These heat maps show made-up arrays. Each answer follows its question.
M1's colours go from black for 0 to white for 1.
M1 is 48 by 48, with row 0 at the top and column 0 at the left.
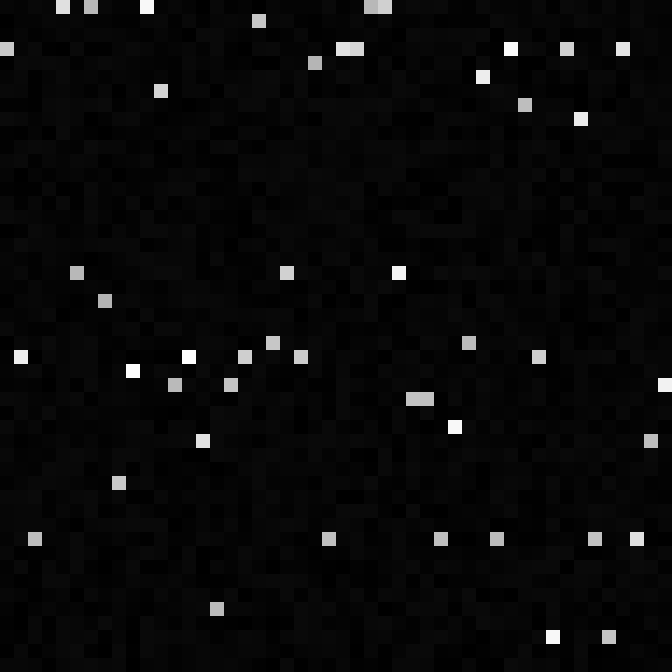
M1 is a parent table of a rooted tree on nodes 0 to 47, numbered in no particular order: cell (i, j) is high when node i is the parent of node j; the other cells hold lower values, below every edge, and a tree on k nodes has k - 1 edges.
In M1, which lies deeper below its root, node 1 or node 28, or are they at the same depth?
node 28
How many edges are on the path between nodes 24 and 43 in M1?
5
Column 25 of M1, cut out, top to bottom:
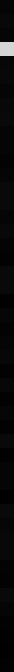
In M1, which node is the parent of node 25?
3
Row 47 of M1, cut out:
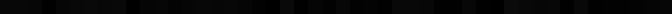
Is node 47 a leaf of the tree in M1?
yes
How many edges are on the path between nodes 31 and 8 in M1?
8
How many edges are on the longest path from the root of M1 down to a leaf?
6
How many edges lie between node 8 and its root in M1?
5
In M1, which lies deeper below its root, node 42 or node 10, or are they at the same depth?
node 42
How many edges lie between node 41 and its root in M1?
6
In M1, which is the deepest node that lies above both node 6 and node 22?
0
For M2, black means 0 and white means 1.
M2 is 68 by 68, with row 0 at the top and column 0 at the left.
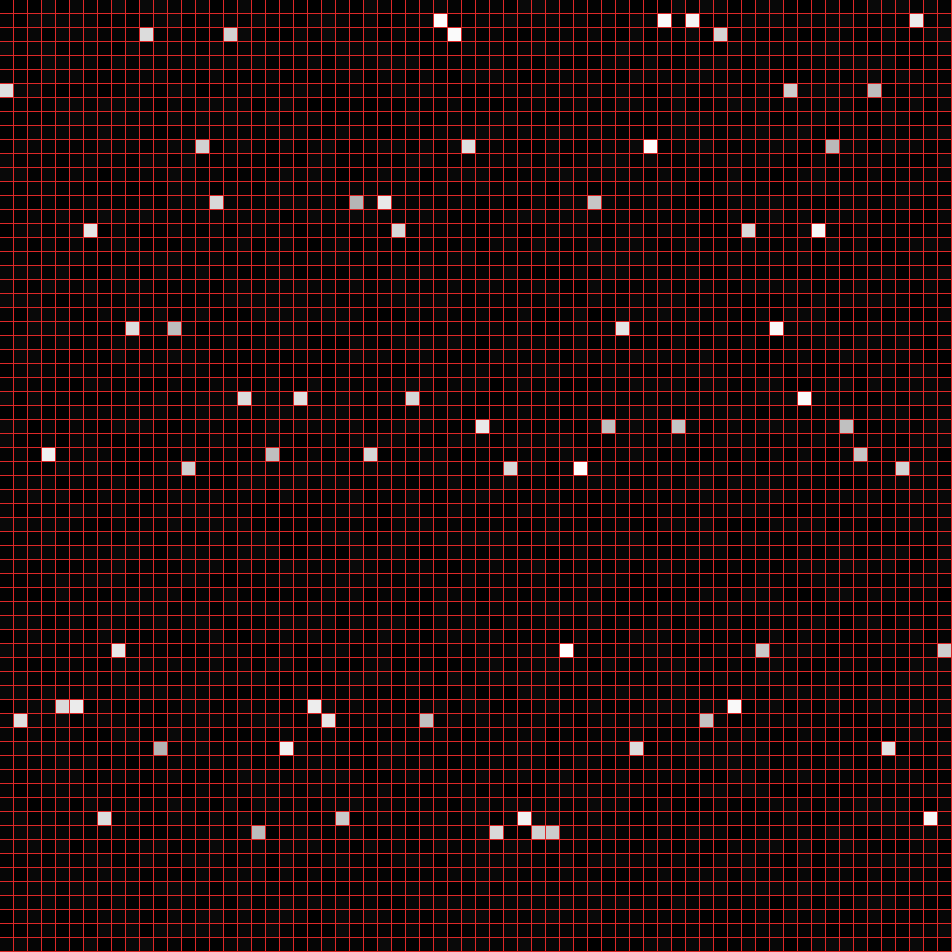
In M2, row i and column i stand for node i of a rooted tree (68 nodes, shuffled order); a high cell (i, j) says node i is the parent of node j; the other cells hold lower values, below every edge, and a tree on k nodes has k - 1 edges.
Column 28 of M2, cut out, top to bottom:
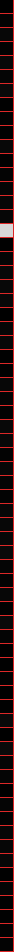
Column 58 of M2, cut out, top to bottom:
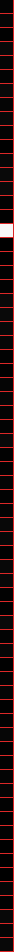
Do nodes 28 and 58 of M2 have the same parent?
yes
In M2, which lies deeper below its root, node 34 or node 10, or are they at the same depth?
node 34
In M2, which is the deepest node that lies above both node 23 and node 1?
51
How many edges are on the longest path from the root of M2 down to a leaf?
3
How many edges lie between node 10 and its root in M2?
1
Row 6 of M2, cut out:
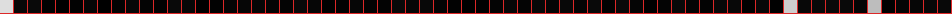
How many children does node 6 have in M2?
3
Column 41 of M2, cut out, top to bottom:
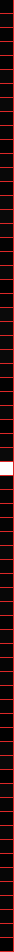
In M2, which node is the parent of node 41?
33
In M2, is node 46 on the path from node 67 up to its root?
yes
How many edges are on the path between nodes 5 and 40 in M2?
6
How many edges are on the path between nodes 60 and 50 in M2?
3
